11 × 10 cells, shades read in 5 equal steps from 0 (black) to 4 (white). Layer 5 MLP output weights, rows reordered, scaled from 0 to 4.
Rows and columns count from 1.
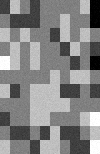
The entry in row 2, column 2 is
1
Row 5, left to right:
4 3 2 3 2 2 2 1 2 0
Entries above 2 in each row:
2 1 4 3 3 3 4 4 4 2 4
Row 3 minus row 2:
1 1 2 1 0 -1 0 0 1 2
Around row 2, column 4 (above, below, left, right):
1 2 1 2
